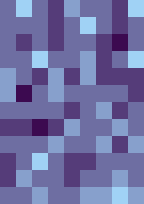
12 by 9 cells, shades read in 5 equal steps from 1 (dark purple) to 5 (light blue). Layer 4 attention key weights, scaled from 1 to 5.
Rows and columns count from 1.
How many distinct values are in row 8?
4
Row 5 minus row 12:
1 0 -2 1 -1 0 -2 -3 -2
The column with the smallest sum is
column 8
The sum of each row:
30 27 22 31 25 26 26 24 29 26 27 33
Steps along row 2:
same same down up up down down up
